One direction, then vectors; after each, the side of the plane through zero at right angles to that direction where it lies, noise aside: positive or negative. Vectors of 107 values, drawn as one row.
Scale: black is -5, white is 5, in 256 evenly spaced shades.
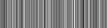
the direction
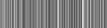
negative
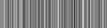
negative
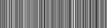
positive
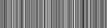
positive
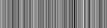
negative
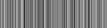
negative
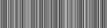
positive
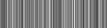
positive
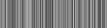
negative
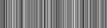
positive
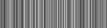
positive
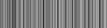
negative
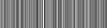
positive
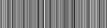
negative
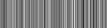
positive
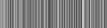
negative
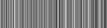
positive
